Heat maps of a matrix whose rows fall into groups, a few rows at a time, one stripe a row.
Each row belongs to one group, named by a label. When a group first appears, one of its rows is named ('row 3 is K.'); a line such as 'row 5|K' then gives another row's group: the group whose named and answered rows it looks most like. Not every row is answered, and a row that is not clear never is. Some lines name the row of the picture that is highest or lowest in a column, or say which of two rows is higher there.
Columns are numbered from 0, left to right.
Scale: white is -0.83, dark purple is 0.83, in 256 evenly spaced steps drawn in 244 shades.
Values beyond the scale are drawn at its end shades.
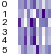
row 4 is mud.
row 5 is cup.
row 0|mud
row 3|mud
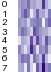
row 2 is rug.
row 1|cup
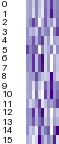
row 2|cup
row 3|rug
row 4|mud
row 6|mud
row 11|rug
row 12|mud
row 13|mud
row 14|rug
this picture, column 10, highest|14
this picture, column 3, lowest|14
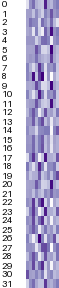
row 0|cup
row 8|mud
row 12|cup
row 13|mud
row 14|rug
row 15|mud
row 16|mud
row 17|cup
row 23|cup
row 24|mud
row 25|cup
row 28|cup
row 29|mud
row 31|cup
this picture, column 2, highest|8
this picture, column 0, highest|30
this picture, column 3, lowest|27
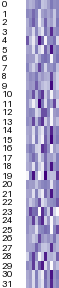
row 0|rug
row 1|cup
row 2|cup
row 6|rug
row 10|mud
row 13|mud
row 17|cup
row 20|rug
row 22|rug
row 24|mud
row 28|cup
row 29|mud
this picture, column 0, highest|4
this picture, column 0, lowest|19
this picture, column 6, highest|19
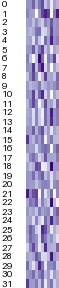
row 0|mud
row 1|rug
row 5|mud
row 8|cup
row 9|rug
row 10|mud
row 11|cup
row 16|rug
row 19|mud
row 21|cup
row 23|rug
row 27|cup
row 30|mud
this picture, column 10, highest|1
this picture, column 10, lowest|22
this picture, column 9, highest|6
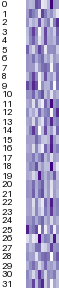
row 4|cup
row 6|mud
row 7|rug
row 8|cup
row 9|cup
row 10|mud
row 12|rug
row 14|cup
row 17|mud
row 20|mud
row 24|mud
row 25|cup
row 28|rug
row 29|cup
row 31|mud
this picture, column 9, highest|26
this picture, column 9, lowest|9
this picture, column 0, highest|25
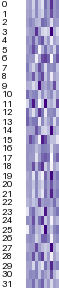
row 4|mud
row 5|cup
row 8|mud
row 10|cup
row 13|cup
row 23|cup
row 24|mud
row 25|cup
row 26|rug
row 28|mud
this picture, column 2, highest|11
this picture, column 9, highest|9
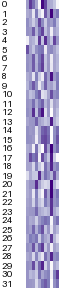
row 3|mud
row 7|mud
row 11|mud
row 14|rug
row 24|rug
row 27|mud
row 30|rug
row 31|rug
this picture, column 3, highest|20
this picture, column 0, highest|5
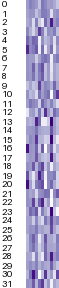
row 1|rug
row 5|cup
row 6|rug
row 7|mud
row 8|mud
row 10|rug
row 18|mud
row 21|rug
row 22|mud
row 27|cup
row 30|cup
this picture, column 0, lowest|12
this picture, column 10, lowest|23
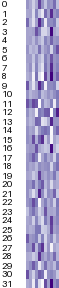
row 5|rug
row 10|rug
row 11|cup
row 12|rug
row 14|rug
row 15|mud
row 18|rug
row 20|mud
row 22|cup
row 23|cup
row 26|cup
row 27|mud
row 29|cup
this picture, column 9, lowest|11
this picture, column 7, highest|12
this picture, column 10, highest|12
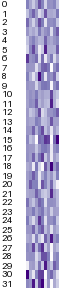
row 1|cup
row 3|rug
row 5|cup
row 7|rug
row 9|rug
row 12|rug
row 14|mud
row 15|rug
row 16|rug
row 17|mud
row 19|cup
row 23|mud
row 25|mud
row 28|rug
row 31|mud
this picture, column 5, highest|31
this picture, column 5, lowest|18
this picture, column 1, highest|20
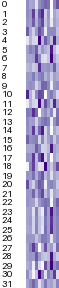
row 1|mud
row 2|mud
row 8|mud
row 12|cup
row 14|mud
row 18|cup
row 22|rug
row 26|rug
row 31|cup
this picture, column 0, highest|10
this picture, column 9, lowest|12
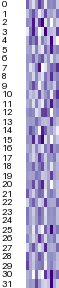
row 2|mud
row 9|cup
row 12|rug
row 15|mud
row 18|mud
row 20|mud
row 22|cup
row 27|cup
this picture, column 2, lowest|30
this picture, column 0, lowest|3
